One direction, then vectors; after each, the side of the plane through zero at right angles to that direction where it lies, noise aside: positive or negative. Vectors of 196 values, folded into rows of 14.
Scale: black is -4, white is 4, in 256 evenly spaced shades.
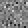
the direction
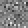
negative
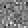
negative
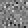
positive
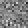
negative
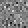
positive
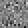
positive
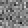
negative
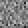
positive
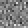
negative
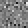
positive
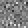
negative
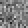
positive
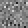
positive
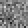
positive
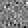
positive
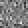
positive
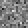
positive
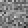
positive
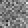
positive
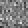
positive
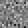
positive
